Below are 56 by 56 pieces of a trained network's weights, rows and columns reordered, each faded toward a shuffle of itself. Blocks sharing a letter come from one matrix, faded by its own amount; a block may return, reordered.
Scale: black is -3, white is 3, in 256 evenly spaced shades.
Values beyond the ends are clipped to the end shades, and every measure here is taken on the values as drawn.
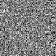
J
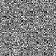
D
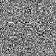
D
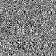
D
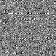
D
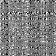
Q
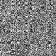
J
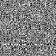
D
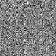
J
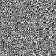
D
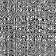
Q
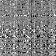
Q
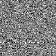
D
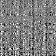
Q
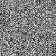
J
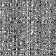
Q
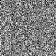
J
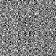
D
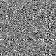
D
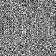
J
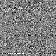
D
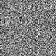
J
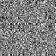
D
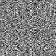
J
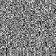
J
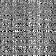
Q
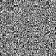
J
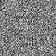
J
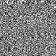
D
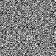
J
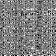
Q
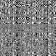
Q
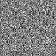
J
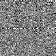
D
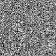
J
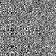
D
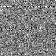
D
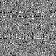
D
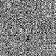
J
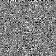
D
